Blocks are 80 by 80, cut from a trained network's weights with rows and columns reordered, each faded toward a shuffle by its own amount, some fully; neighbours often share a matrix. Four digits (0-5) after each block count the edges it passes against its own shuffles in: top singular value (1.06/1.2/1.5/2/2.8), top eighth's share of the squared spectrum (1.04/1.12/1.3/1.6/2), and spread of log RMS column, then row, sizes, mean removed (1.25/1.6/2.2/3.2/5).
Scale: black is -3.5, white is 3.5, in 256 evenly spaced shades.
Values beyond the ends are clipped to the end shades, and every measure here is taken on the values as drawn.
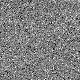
0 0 0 0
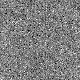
0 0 0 0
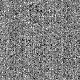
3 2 0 2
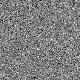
0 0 0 0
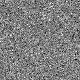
0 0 0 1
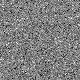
0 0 0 0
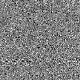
2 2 0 2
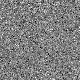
1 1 0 1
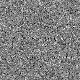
1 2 0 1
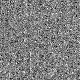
1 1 0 0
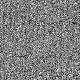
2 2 0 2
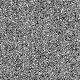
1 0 0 0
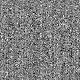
2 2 0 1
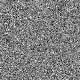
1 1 0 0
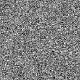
2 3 1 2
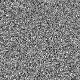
2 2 0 1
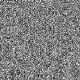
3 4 2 1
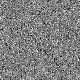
0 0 0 1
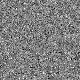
1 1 0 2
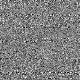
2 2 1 3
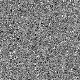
2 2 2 0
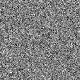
2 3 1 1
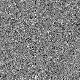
2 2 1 0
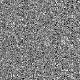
3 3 2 1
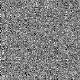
3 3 3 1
